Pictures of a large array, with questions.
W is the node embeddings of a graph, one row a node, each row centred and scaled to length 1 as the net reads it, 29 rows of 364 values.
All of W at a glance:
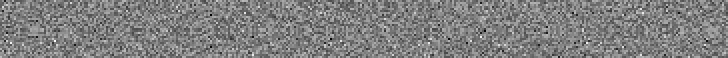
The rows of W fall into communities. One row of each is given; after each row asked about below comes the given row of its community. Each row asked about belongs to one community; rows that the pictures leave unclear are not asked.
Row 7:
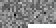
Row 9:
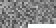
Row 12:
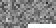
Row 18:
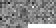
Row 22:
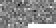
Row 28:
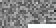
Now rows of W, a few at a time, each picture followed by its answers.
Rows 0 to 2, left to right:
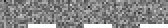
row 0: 22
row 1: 12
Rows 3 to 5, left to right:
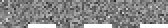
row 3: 12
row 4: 18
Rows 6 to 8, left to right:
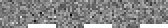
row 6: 28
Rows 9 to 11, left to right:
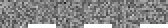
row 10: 18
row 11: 22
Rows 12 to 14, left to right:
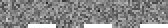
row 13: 9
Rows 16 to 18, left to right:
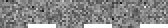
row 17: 9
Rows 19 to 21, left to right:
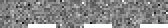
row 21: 28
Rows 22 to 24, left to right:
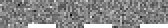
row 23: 7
